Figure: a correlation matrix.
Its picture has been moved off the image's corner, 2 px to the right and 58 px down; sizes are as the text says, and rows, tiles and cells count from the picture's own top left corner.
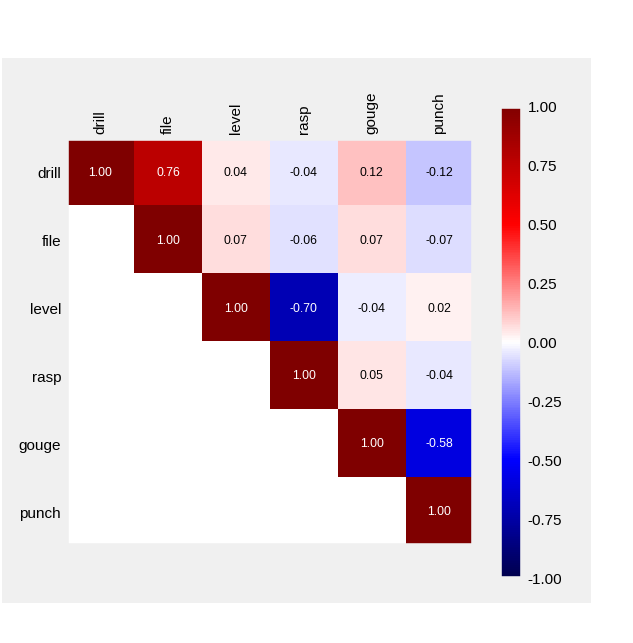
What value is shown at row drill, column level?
0.04
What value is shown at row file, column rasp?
-0.06
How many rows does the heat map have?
6
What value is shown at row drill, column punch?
-0.12
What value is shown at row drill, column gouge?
0.12
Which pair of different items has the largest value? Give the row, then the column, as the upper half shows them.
drill, file
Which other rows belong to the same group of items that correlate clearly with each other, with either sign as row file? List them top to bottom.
drill
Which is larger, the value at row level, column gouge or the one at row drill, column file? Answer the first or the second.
the second
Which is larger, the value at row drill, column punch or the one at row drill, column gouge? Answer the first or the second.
the second
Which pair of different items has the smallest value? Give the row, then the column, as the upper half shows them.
level, rasp
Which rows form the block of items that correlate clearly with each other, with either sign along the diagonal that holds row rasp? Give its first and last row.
level to rasp
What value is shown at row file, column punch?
-0.07
